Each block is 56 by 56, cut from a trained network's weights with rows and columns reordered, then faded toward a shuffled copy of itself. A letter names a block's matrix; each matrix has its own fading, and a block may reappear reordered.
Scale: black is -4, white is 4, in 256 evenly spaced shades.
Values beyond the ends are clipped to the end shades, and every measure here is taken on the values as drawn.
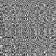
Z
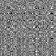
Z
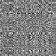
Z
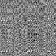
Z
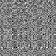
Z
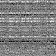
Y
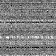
Y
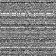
Y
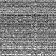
Y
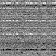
Y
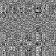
Z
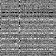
Y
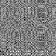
Z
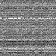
Y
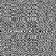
Z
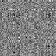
Z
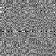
Z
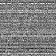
Y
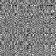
Z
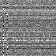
Y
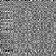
Z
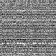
Y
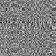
Z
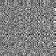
Z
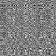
Z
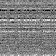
Y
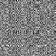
Z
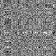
Z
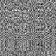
Z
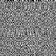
Z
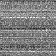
Y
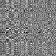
Z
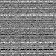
Y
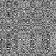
Z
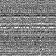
Y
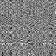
Z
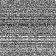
Y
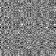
Z
